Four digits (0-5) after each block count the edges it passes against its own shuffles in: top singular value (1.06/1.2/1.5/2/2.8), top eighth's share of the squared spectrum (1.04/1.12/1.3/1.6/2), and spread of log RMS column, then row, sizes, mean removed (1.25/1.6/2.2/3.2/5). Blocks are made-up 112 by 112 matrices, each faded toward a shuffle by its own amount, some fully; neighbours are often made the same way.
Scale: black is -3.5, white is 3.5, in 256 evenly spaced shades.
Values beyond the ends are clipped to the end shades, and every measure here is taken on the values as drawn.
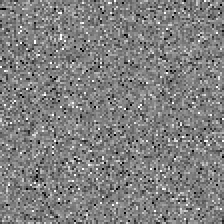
0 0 0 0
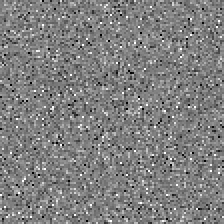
0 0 0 0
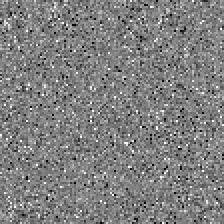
0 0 0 0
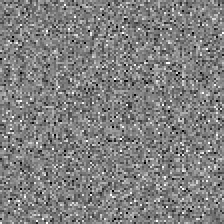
3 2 1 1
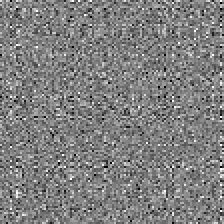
5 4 3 3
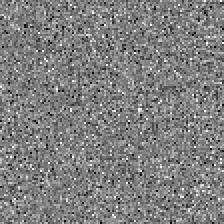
2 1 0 0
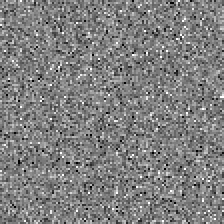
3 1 0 0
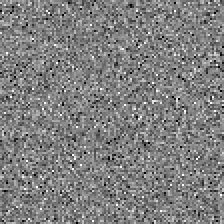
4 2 1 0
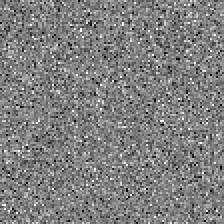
2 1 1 0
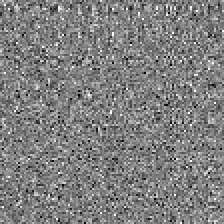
4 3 2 2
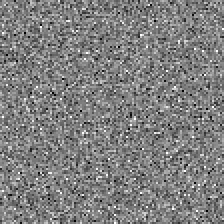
1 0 0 0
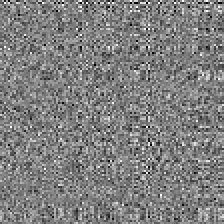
5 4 3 3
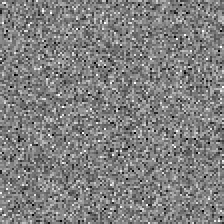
1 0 0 0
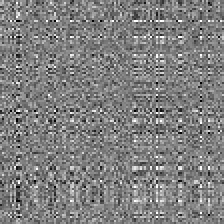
5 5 4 4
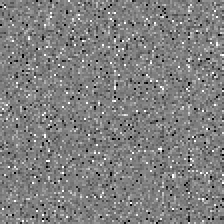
1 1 1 0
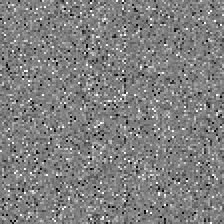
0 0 1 0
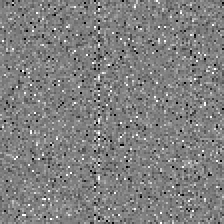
2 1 1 0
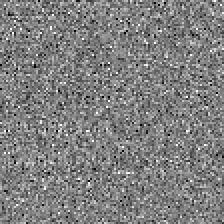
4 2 1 1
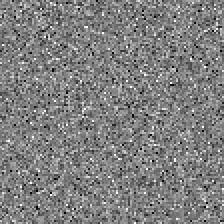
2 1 0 0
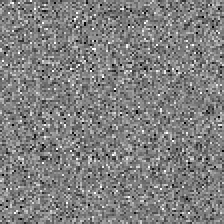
4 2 1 1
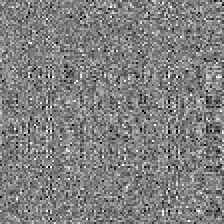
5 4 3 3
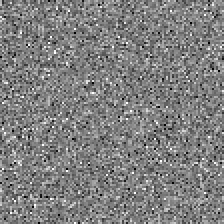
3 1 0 0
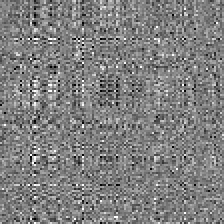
5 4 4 3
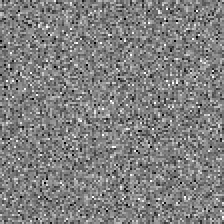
2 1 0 0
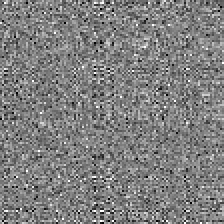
5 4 3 3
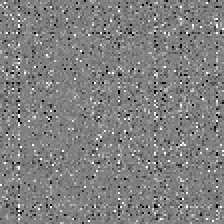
2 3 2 2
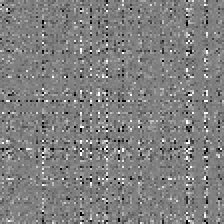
2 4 4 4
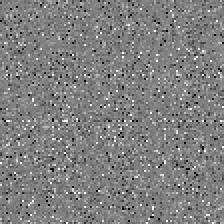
1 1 1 1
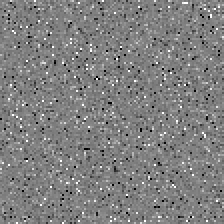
0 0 0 0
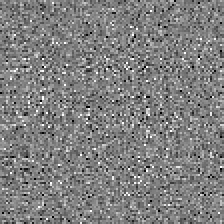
4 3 2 2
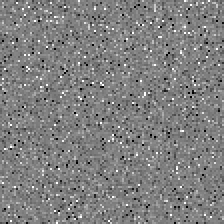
0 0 0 0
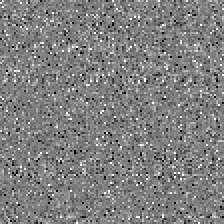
3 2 1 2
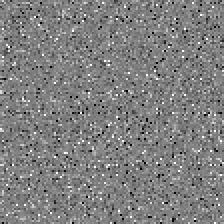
3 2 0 1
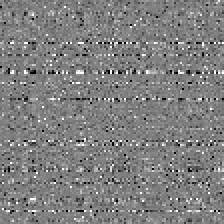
5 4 2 3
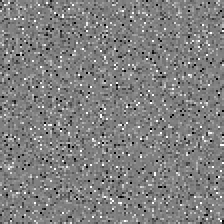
3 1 0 0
